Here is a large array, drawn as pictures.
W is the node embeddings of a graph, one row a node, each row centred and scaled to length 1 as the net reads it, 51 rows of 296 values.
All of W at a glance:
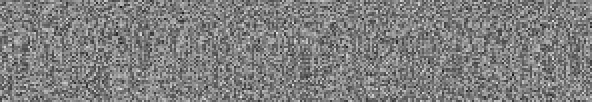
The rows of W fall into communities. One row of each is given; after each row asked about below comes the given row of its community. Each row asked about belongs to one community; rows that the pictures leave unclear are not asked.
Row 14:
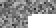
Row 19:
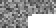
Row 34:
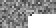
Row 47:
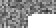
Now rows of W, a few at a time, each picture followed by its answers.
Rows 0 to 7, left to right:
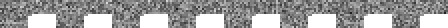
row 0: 14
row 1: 19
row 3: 14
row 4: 47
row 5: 14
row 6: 14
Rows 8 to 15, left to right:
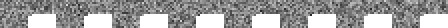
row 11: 34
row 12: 34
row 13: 34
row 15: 14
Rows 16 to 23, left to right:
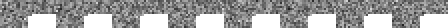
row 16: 19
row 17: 14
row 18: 47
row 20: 14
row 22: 34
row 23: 34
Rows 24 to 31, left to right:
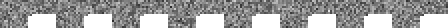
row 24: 34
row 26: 47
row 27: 34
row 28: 19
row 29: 47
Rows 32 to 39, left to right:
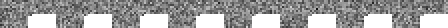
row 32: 34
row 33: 47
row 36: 47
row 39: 47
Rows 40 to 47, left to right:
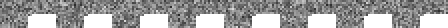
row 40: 14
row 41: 47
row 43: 47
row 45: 14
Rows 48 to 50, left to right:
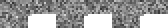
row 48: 47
